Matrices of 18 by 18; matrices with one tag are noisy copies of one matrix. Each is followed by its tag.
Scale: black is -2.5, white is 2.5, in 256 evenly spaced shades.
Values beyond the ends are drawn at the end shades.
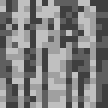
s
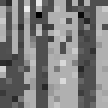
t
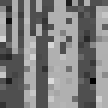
t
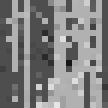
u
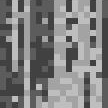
u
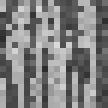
s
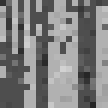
t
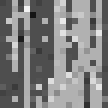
u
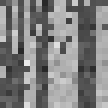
t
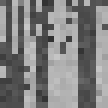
t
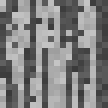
s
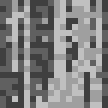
u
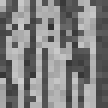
s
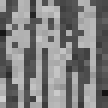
s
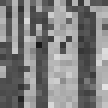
t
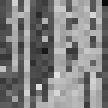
u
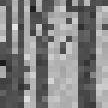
t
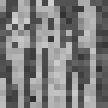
s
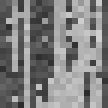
u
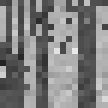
t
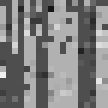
t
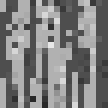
s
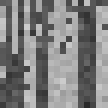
t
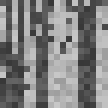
t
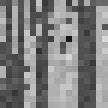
t
